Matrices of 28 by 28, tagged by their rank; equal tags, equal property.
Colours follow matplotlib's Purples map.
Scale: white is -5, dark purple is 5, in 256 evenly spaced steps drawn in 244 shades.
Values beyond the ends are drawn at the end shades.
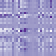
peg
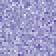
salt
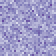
salt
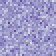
salt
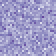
salt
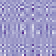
peg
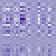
peg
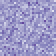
salt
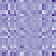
peg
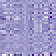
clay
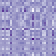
peg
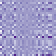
peg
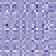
clay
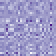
clay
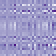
peg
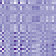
peg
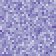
salt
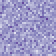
salt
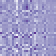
clay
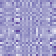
clay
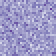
salt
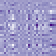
clay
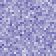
salt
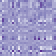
clay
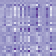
peg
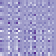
peg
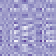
clay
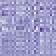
clay
